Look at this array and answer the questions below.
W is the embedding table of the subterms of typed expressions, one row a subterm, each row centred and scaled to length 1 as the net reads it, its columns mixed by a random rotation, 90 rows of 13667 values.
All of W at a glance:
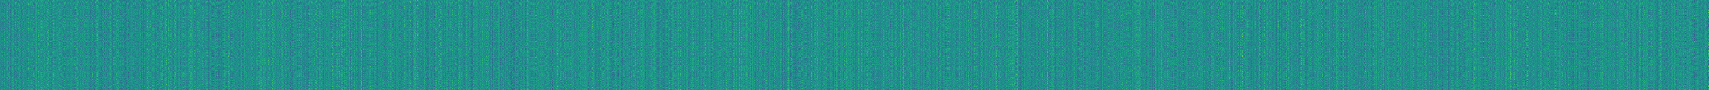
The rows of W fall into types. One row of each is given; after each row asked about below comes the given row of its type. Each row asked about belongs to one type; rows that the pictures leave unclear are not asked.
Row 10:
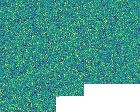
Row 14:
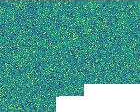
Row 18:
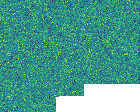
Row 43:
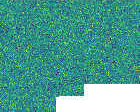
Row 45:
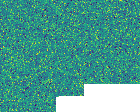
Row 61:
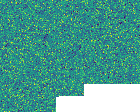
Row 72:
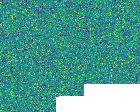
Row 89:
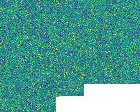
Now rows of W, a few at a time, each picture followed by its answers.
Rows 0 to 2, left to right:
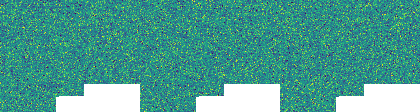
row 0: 72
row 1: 14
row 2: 14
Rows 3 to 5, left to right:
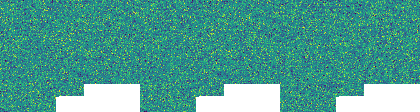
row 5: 72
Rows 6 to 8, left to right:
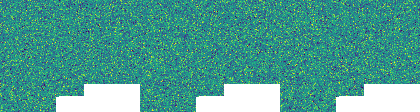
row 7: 45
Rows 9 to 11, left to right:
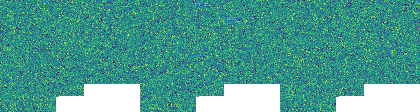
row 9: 43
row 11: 18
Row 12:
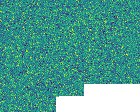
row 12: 10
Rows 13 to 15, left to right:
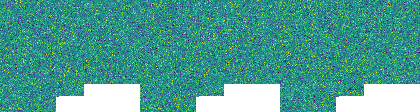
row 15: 18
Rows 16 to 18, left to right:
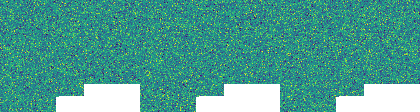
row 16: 45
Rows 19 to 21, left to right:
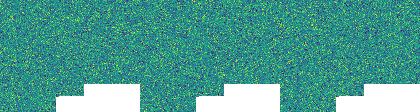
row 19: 43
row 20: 14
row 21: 72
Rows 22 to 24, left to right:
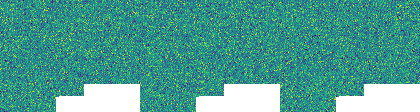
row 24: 72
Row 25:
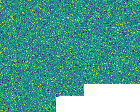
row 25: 43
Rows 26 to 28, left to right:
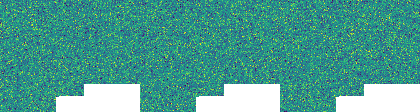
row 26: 72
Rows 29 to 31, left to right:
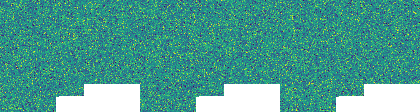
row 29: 14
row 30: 89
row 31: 45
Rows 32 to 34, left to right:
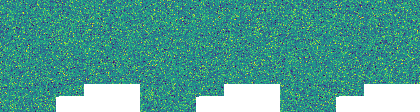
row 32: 43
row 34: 72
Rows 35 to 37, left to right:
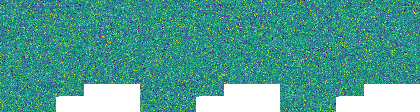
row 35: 72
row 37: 18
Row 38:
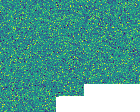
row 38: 43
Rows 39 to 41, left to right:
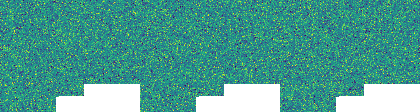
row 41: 18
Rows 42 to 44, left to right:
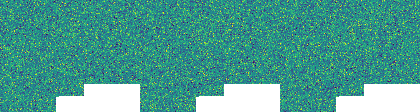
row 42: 45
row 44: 89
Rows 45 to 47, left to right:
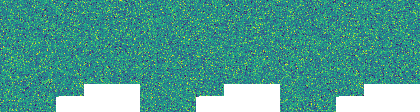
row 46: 43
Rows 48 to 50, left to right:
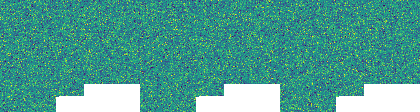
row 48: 18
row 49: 72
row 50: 10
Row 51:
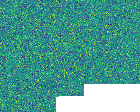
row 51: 89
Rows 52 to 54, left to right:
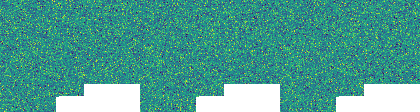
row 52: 14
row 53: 10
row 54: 45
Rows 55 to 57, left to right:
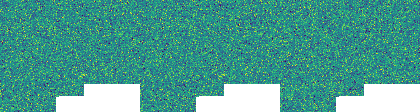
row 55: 10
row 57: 18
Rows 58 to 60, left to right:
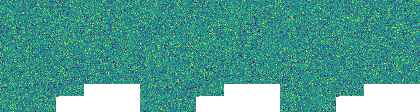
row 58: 43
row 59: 89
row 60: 43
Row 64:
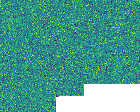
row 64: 43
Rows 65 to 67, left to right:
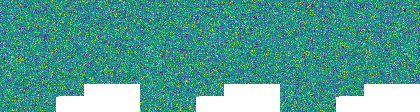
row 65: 45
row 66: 10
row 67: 18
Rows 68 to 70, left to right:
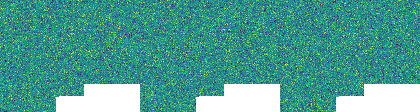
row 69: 18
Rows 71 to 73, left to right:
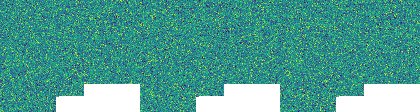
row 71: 10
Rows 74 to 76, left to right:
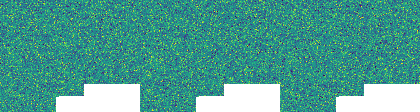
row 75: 45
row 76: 72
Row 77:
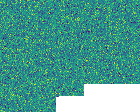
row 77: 61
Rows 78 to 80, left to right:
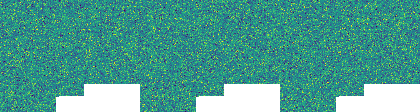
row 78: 18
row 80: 14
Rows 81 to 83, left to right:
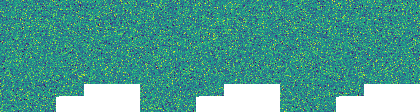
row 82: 14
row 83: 14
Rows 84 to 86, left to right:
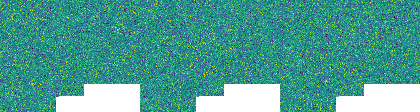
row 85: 89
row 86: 10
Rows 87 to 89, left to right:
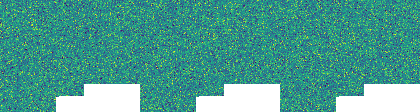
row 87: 72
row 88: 14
